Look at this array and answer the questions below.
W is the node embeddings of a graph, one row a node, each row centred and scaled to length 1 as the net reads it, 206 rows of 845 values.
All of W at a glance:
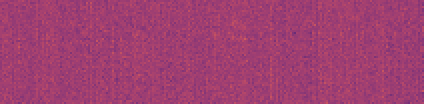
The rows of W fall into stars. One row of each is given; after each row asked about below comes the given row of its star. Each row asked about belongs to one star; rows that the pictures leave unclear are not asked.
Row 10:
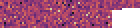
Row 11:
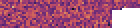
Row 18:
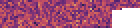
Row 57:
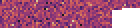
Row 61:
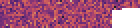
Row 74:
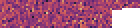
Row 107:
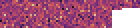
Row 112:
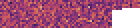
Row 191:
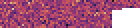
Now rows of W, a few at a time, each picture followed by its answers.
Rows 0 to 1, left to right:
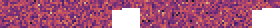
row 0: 10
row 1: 74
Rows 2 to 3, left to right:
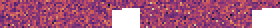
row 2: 11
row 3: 191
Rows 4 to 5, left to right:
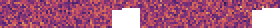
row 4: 61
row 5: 18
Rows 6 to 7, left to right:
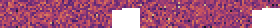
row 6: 10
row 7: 18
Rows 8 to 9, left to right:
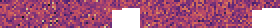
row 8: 107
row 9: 18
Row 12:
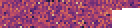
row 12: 74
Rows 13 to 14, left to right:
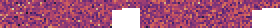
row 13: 191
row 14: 61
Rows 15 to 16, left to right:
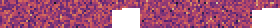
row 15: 107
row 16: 74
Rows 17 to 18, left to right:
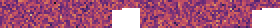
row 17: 61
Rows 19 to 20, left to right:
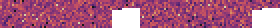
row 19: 11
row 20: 18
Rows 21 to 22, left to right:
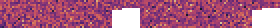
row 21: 11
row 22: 112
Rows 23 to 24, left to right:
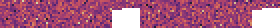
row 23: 11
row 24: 18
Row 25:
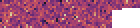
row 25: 107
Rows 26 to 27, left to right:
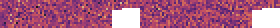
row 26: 61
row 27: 10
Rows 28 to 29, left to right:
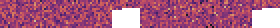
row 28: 57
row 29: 112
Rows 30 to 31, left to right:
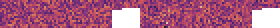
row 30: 61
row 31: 10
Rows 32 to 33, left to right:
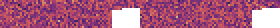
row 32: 10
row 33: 57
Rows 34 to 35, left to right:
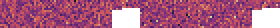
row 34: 191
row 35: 112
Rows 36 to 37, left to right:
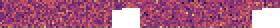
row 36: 61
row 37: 74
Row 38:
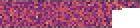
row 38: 57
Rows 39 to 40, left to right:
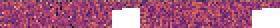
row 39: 112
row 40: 112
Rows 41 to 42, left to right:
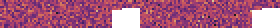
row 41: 10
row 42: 10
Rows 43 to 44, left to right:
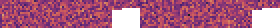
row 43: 57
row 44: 18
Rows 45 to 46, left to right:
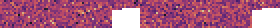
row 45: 57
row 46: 191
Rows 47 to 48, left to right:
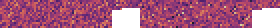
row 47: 57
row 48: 18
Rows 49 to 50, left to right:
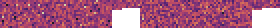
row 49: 18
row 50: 191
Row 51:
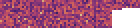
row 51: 11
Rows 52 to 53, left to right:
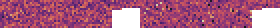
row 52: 61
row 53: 10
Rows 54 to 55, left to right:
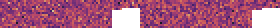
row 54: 61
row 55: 10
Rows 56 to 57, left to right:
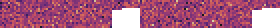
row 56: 61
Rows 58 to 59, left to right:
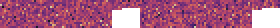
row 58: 18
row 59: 61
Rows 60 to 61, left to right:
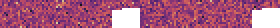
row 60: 74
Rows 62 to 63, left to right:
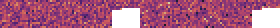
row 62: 112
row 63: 112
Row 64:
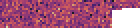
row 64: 191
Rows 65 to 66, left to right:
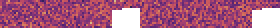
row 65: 191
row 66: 74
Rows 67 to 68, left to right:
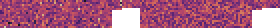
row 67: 191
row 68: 191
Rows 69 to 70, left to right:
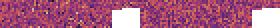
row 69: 74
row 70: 112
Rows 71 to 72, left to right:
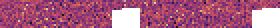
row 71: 57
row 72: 191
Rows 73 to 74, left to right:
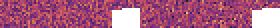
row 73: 10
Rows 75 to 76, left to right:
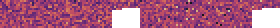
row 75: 191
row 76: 57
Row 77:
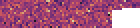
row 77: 57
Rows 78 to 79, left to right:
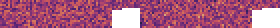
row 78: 11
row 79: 11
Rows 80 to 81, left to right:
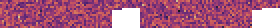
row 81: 61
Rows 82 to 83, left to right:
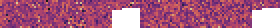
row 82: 74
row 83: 61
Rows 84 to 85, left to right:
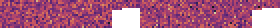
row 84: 11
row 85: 112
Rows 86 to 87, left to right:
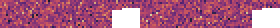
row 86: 74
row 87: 191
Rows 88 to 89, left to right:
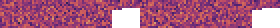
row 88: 57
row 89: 18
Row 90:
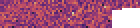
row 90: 107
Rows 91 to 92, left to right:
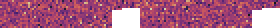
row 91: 112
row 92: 57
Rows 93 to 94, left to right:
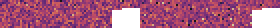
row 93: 107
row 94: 107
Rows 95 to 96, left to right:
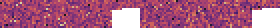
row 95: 10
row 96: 112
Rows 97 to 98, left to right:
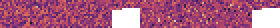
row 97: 11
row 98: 57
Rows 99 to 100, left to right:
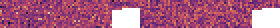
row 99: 191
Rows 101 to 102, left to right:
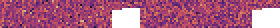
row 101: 74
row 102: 191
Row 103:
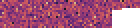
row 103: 112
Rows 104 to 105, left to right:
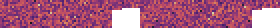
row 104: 10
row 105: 107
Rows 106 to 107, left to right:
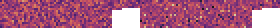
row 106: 57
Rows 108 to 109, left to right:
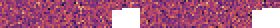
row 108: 74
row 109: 74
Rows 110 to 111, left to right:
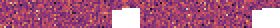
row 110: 191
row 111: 10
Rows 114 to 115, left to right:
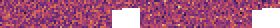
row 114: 107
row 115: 61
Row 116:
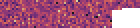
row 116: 10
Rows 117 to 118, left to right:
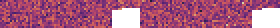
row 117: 112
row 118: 18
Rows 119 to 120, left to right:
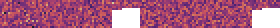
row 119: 74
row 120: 18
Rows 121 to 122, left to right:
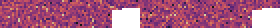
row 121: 57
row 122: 107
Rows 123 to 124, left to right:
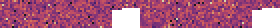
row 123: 11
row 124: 11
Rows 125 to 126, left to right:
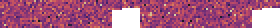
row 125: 112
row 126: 107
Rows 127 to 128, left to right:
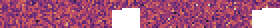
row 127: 10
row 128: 18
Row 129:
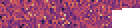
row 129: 107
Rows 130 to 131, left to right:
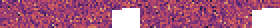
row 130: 61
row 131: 112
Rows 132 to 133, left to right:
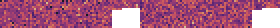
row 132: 112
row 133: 61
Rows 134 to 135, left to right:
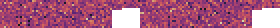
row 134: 191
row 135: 112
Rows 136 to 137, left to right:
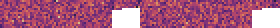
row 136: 11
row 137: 74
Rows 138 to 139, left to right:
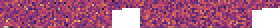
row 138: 191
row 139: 11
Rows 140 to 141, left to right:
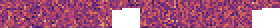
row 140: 18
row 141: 74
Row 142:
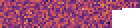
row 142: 74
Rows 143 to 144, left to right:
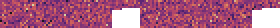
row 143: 107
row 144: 61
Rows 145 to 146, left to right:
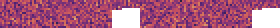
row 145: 10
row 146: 61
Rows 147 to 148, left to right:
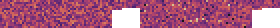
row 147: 57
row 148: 107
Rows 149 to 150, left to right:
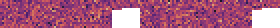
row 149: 61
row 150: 112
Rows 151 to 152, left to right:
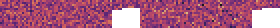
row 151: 11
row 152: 74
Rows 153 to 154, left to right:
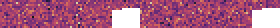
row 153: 74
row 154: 191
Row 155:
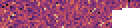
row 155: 18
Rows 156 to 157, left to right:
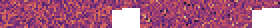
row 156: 107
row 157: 107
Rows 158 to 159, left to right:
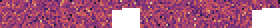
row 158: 57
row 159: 191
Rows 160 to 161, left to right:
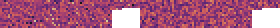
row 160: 57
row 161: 18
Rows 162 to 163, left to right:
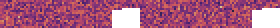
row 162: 57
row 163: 61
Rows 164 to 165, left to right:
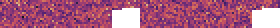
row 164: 61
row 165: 107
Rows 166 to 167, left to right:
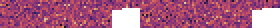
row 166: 18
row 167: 107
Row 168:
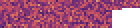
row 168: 61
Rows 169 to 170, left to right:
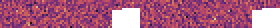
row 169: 11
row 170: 57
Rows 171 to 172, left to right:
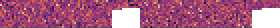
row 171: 18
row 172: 191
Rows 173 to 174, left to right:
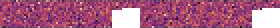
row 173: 74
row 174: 11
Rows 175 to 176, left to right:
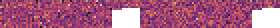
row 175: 112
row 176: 107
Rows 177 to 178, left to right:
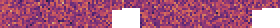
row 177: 74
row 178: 112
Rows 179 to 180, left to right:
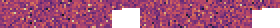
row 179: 57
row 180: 112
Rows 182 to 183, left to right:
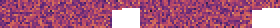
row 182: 61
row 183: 61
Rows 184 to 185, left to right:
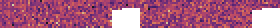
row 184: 11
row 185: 74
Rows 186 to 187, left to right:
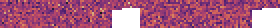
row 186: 61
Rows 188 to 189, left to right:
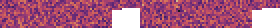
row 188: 18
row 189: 57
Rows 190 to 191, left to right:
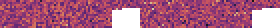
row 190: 11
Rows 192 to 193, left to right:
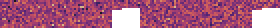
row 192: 61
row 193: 191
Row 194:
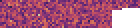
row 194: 18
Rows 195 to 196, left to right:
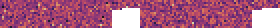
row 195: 18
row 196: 57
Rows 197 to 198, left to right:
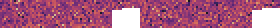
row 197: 61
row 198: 74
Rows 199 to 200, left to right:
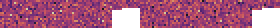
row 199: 191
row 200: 112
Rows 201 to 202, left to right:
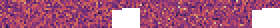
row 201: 10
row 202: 18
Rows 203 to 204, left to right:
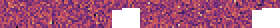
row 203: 10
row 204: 61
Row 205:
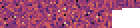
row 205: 10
